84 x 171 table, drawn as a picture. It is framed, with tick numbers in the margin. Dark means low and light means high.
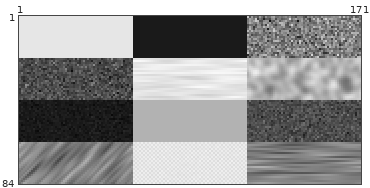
The table splits into 4 rows of 3 panels. Panel 1,1: very high, flat. Panel 1,2: very low, flat. Panel 1,3: middling, fine-grained, strong in contrast. Panel 2,1: low, fine-grained. Panel 2,2: very high, streaked across, faint in contrast. Panel 2,3: high, blotchy. Panel 3,1: very low, fine-grained, faint in contrast. Panel 3,2: high, flat. Panel 3,3: low, fine-grained. Panel 4,1: middling, slanting up to the right. Panel 4,2: very high, checkered, faint in contrast. Panel 4,3: middling, streaked across.
